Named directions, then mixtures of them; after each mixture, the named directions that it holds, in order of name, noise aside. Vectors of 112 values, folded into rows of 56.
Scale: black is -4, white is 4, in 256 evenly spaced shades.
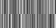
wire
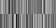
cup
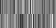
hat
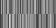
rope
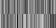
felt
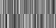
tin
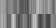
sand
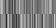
cup, tin, wire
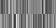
cup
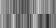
sand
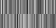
felt, rope, wire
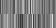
hat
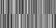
hat, wire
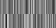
hat, tin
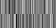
cup, hat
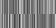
wire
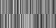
rope, tin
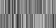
cup, felt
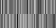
felt, rope, wire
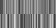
hat, tin, wire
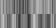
sand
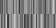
tin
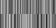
rope, tin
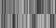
felt, sand, wire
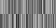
cup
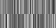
hat, tin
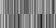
sand, tin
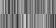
cup, felt, tin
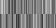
cup, sand, tin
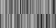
rope, sand, tin
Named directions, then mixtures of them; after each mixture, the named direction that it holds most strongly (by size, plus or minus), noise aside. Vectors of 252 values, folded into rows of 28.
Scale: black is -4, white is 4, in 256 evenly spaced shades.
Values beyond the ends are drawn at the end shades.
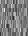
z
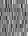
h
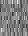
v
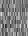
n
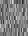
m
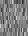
m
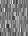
z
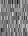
v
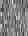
n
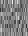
v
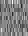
v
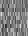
n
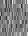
h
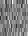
h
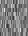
z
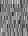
v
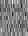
v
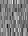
v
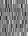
h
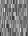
z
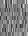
h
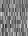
n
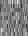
v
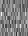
n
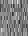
v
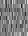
h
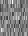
v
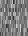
z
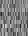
n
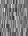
z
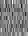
h
